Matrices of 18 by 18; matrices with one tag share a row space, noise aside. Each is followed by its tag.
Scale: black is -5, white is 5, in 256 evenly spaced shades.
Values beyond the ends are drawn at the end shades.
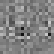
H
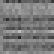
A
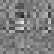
H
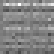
A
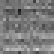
A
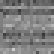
A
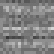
A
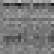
A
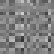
H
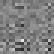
H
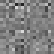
H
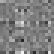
H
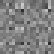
H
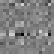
H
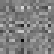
H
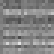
A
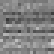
A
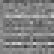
A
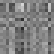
H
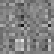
H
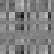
H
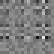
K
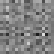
K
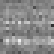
A
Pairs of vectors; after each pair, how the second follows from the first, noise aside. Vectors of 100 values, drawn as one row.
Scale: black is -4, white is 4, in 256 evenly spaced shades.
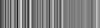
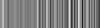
reversed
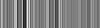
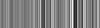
reversed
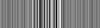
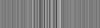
shrunk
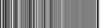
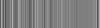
shrunk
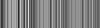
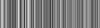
sign-scrambled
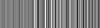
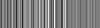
reversed
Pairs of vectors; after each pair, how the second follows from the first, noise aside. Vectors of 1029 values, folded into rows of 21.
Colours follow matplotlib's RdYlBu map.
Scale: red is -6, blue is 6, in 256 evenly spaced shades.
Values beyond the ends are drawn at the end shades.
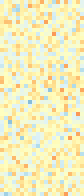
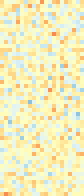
sign-scrambled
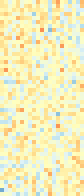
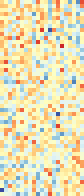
scaled up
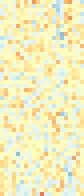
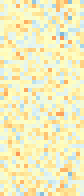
sign-scrambled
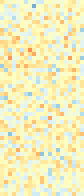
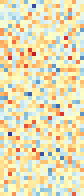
scaled up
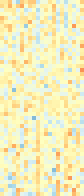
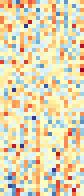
scaled up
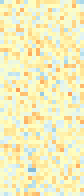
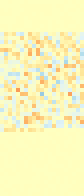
partly zeroed
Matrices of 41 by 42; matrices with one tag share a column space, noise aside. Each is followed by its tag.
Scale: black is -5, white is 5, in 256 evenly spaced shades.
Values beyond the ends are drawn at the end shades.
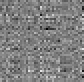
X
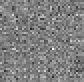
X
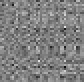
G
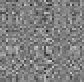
G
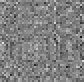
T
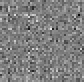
X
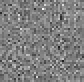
G
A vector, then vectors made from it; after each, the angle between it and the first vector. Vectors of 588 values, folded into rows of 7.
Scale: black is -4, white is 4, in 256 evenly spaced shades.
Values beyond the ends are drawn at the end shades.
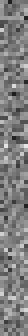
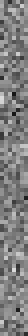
partly aligned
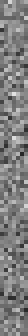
nearly opposite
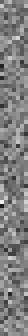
partly opposed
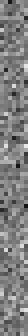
nearly parallel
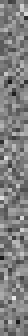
partly aligned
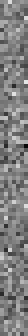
nearly opposite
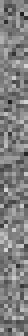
partly aligned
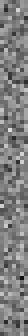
partly aligned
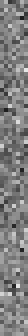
orthogonal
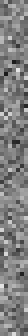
orthogonal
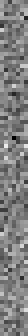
nearly parallel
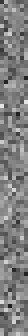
orthogonal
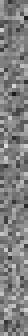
nearly parallel
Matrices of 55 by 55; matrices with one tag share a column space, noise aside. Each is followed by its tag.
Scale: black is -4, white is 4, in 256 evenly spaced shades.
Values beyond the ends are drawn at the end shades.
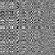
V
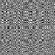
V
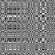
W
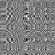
W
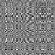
W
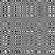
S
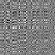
V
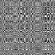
W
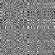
V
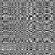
W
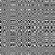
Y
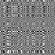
S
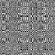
W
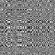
Y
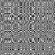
W
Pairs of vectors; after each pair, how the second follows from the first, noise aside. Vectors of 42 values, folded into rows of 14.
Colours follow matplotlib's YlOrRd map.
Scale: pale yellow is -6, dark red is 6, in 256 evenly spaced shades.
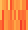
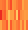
wrapped around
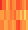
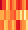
scaled up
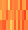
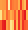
scaled up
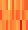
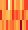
scaled up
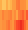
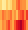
scaled up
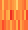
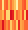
scaled up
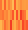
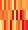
scaled up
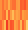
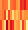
scaled up
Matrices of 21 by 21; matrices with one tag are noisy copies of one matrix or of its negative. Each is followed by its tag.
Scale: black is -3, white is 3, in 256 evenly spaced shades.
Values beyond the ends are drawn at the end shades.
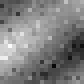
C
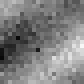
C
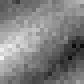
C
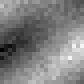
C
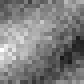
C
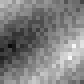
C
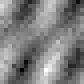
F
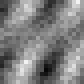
F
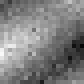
C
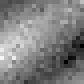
C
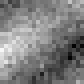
C
